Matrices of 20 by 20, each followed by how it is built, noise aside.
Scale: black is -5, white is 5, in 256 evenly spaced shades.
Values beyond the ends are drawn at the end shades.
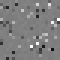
sparse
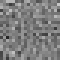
low rank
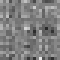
low rank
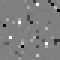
sparse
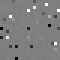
sparse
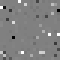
sparse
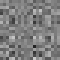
low rank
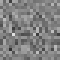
low rank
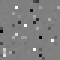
sparse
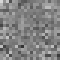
low rank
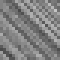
Toeplitz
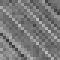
Toeplitz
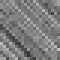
Toeplitz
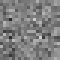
low rank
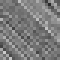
Toeplitz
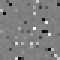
sparse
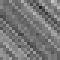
Toeplitz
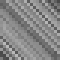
Toeplitz
